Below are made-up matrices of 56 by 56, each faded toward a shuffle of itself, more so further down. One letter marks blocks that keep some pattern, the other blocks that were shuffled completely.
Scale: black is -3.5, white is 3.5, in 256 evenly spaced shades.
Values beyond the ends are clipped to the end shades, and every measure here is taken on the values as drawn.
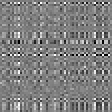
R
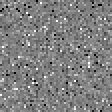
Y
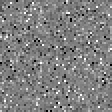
Y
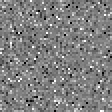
Y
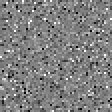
Y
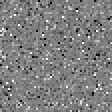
Y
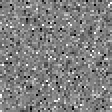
Y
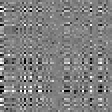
R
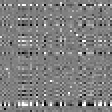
R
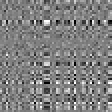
R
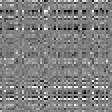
R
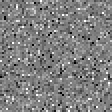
Y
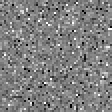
Y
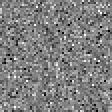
Y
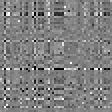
R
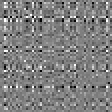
R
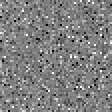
Y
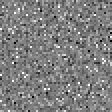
Y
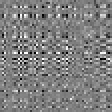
R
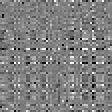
R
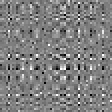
R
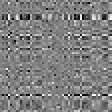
R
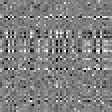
R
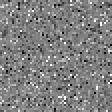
Y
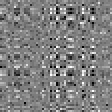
R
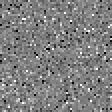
Y
